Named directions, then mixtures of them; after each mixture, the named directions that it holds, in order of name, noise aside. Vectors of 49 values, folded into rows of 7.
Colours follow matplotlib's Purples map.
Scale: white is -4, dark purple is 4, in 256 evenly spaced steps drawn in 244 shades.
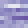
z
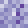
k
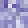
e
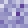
k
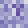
e, k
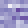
e, z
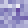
k, z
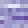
z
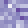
e, z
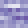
z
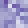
e
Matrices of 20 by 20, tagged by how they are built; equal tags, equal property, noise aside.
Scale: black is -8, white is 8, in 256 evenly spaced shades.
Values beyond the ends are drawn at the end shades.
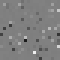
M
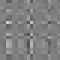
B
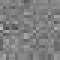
B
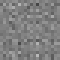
B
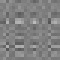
B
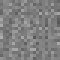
B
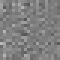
B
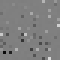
M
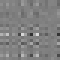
B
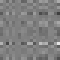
B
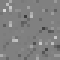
M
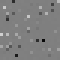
M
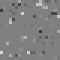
M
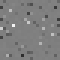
M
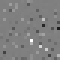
M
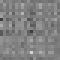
B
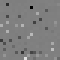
M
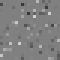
M
